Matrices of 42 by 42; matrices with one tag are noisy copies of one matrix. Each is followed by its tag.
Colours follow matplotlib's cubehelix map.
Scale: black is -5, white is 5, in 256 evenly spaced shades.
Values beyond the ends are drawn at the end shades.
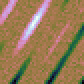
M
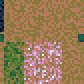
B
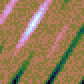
M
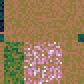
B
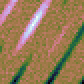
M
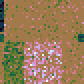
B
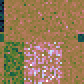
B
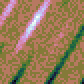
M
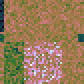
B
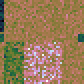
B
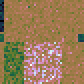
B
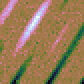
M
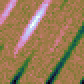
M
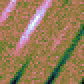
M
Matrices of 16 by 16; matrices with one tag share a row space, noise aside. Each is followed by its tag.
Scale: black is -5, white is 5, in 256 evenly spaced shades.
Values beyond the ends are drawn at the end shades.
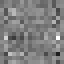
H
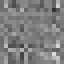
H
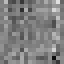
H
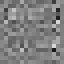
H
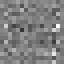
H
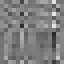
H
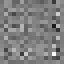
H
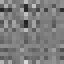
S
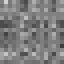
S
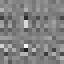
S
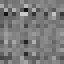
S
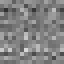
S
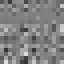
S
